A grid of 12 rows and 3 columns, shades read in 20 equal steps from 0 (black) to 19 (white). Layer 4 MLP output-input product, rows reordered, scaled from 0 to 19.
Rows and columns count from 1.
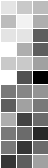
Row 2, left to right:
14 18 13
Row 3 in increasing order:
7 17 17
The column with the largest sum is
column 1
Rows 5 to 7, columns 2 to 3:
15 12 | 6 0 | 10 11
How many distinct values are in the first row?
3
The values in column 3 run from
0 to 14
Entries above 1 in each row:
3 3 3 3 3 2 3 3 3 3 3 3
